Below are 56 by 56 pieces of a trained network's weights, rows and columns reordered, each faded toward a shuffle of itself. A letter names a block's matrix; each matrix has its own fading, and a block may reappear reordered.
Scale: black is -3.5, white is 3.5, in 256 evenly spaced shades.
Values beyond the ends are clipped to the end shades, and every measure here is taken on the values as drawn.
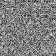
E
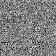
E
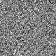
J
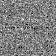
E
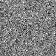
J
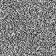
J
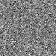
J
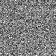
E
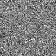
E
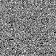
E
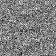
E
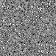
J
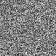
J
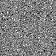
J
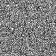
E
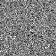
J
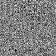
J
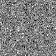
J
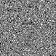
J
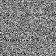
E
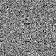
E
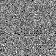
E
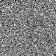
J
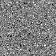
J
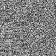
J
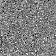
J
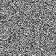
J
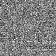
E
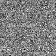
E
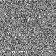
E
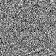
J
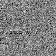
E
